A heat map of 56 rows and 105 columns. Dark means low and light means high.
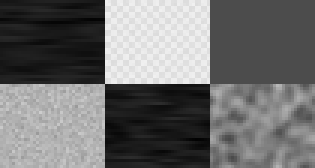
It is made of 2 by 3 panels. Panel 1,1: very low, streaked across, faint in contrast. Panel 1,2: very high, checkered, faint in contrast. Panel 1,3: low, flat. Panel 2,1: high, fine-grained, faint in contrast. Panel 2,2: very low, streaked across, faint in contrast. Panel 2,3: middling, blotchy.
